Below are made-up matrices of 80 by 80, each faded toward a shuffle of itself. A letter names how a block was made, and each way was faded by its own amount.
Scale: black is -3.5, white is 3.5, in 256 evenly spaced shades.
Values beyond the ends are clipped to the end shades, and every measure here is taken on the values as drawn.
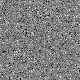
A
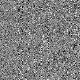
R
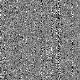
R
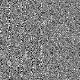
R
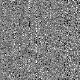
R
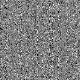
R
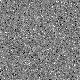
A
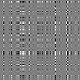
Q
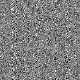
R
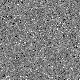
A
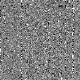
R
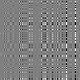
Q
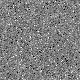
A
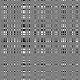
Q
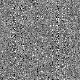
R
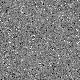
A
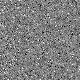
A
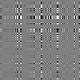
Q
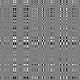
Q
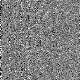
R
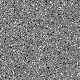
A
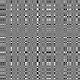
Q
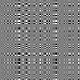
Q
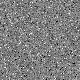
A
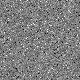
A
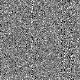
R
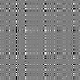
Q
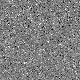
A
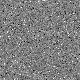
A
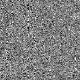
R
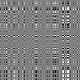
Q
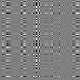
Q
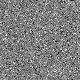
A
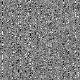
R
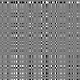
Q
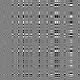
Q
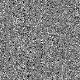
R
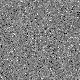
A
